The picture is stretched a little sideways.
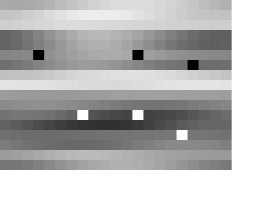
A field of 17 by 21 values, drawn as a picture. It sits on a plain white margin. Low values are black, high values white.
Ninth with the highest average: top middle. Lone odd cells: 6, 3 higher and 3 lower than their neighbours. Histogram: bell-shaped. Grain: streaks across.
